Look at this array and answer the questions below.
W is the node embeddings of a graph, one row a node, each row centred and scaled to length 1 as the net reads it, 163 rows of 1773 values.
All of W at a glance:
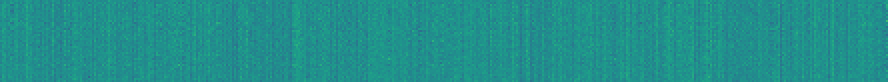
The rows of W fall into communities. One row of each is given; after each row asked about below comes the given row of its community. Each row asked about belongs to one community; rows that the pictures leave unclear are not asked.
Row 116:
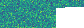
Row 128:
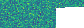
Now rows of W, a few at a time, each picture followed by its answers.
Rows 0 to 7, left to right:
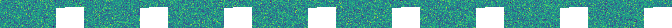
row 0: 128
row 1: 116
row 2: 128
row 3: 116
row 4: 116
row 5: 116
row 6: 116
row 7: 116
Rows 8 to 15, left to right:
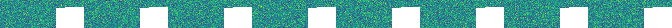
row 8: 128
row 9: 128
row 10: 128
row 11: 128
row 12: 116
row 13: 116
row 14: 128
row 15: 128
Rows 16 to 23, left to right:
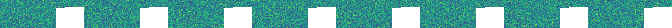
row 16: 128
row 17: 116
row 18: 116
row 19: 128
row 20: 128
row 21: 128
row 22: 128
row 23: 128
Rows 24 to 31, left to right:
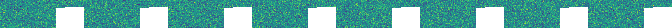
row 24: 116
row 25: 128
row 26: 128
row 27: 128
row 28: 116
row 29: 128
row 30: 116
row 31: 128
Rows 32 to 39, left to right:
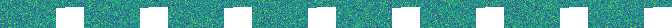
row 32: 116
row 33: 116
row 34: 128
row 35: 128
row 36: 128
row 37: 116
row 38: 116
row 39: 128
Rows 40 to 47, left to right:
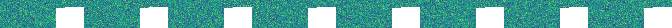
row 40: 116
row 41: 116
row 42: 128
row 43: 116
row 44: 128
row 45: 128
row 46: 128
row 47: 128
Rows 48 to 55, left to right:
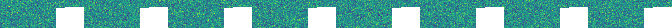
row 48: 128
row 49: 116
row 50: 128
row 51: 128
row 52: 116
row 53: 128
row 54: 116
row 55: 128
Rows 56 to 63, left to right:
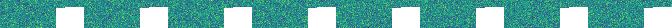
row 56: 116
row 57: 116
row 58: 116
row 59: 116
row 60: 128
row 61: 128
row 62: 128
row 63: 128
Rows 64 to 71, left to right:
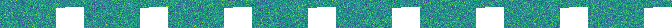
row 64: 116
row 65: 128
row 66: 116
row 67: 128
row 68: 128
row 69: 116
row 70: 128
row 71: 116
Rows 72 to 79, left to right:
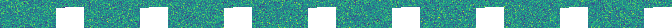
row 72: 128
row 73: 128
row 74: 116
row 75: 116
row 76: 116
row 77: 128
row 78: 116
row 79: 128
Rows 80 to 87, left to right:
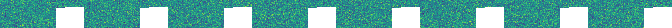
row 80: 128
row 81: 128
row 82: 128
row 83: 128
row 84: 116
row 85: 116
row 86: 128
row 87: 128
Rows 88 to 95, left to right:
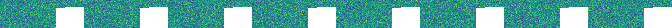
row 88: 116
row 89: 128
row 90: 128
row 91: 128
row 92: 116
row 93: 128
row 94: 116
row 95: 116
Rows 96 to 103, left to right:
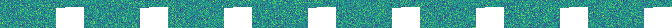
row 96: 116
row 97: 128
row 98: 116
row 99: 128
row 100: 128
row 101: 116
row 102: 128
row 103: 128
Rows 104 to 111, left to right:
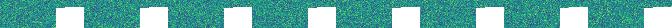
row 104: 116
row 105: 116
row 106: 128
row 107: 128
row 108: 128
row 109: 116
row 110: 128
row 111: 128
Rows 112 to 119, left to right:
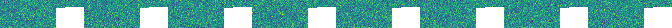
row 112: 116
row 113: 116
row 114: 128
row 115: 116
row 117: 116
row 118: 116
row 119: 128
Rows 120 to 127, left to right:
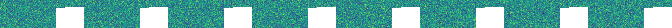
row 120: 116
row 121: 116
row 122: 128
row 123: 128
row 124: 116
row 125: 116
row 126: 128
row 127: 116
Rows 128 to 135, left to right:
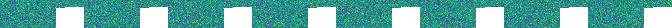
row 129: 128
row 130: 128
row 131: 128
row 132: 116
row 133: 116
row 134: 128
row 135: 128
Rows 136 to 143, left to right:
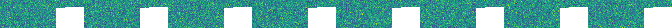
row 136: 116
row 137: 128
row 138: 116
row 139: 116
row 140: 128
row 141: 128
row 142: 116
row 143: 116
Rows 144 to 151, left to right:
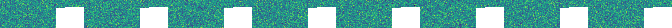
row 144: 128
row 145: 128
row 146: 116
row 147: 116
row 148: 116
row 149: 128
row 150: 128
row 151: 116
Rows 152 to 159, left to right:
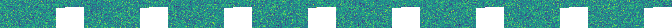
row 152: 116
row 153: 116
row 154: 116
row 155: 128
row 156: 116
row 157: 128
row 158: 116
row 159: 116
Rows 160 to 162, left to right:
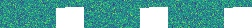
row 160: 116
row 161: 128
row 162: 116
